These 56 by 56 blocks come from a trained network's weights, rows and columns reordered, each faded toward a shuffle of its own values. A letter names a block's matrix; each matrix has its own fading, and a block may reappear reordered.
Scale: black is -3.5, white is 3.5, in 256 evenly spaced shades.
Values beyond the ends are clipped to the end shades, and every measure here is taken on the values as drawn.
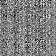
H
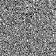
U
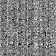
H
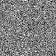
U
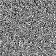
U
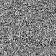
U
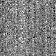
H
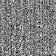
H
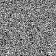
U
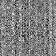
H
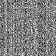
H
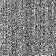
H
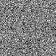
U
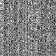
H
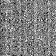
H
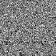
U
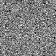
U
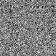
U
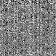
H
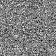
U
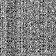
H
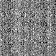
H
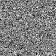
U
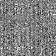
H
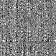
H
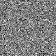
U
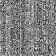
H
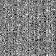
H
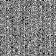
H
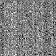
H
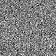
U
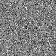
U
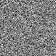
U
